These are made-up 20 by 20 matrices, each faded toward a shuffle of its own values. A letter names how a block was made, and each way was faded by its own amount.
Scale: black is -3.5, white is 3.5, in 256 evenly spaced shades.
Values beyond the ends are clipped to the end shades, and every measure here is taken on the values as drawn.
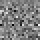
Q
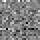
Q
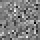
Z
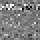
Q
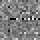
Q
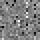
Z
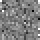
Z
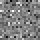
Q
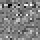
Q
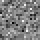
Z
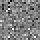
Z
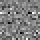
Q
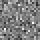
Z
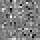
Z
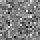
Z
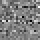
Q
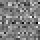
Q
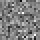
Z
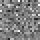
Q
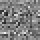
Q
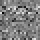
Q
